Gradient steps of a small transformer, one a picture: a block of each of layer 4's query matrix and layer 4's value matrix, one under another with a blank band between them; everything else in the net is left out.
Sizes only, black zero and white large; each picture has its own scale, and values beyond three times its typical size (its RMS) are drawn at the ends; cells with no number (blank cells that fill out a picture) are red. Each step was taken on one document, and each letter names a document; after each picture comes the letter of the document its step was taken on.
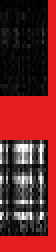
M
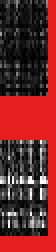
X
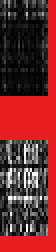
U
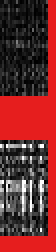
M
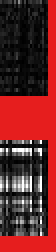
M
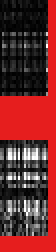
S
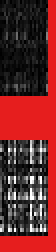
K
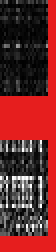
X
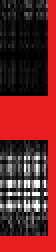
S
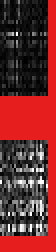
X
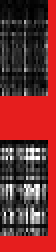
S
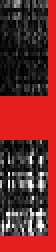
X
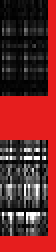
S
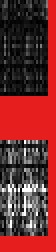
U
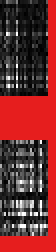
X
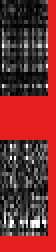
U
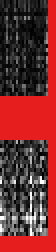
K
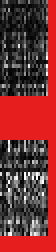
U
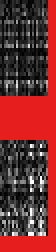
K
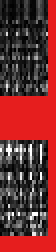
K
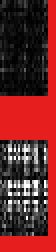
S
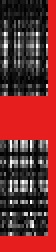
U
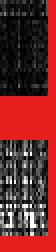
U
